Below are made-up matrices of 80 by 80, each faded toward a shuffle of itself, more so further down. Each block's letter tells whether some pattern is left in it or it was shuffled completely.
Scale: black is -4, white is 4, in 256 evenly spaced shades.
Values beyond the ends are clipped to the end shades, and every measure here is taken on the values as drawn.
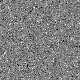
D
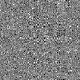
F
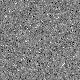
D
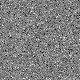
D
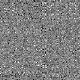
F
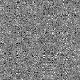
F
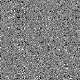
F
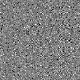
F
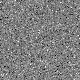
D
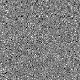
F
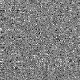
F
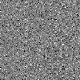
F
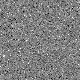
D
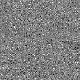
F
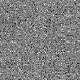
F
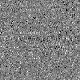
F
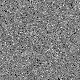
D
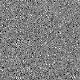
F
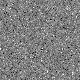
D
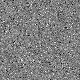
D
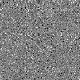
F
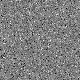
D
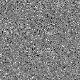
F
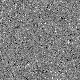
D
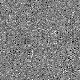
F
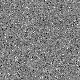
D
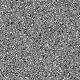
D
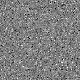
F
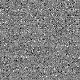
F
